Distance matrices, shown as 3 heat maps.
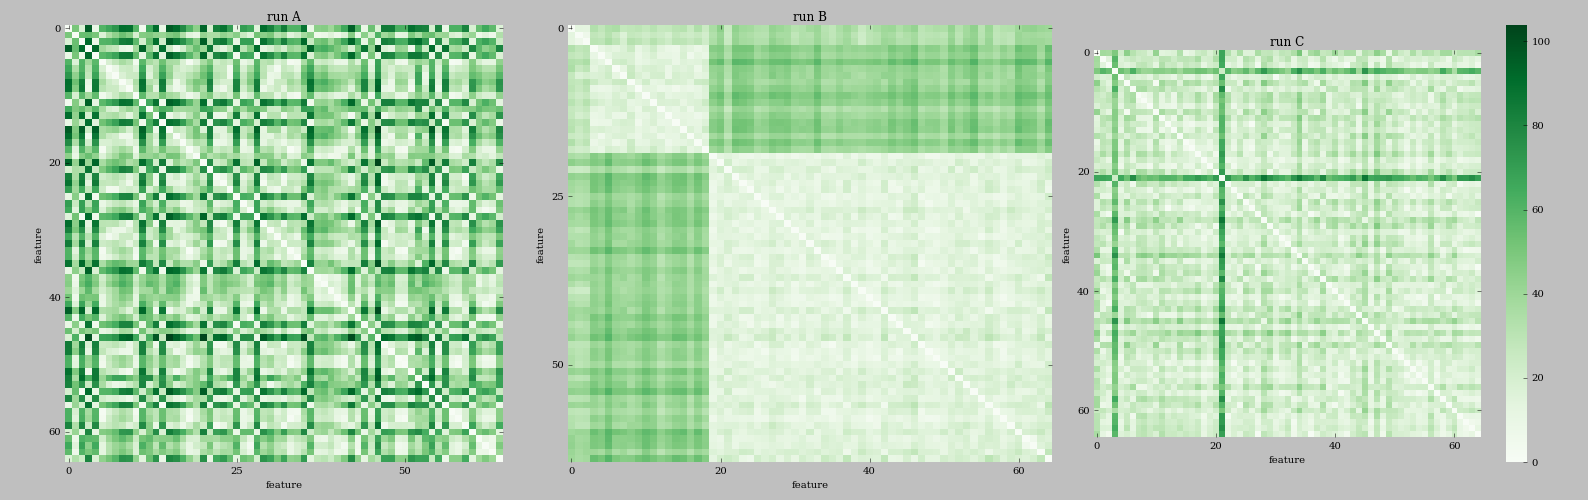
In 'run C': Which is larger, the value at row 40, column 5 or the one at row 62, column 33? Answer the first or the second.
the first
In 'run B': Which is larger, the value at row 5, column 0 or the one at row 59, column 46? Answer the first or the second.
the first
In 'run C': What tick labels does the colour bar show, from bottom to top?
0, 20, 40, 60, 80, 100
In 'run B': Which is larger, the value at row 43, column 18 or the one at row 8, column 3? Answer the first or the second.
the first
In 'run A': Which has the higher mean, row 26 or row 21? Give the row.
21
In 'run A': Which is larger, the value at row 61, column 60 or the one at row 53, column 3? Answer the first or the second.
the first
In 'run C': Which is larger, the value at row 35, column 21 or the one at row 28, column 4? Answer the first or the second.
the first
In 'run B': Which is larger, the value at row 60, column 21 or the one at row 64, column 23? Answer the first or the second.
the first
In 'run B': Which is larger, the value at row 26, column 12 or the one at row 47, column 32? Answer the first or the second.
the first
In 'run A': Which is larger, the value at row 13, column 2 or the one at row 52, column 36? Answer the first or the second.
the first
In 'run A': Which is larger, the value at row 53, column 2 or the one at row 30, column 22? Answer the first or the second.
the first
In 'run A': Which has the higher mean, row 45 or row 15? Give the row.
15
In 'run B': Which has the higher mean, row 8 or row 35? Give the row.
8
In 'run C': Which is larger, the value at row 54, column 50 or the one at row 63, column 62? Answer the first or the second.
the first
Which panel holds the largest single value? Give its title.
run A
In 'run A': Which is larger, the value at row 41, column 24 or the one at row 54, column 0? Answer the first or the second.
the first
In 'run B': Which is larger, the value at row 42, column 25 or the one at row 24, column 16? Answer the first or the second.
the second
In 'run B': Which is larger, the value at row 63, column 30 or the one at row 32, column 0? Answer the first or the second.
the second
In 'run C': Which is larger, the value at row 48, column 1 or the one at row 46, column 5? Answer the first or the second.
the second
